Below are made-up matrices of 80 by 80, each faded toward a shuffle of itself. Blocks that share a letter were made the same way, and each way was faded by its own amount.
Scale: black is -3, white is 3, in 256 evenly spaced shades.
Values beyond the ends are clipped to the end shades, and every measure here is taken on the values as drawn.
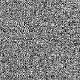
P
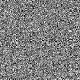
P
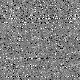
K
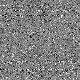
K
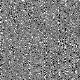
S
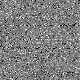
K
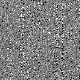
S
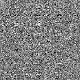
P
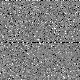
K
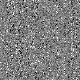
S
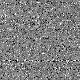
K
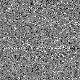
K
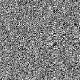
P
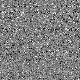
K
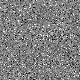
K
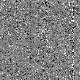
S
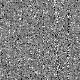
S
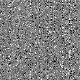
S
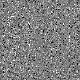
S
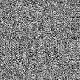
P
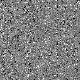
S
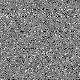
K
